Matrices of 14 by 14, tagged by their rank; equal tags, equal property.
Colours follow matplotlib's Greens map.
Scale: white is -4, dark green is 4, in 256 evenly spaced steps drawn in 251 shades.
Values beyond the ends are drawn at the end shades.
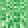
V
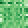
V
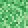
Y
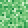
Y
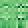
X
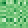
X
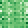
V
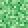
Y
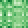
X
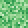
Y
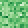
V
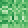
V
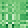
X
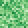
Y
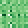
X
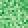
Y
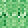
X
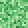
Y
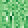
V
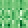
X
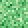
Y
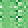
X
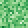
Y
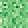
V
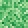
Y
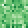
V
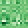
X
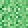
V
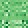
X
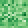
V
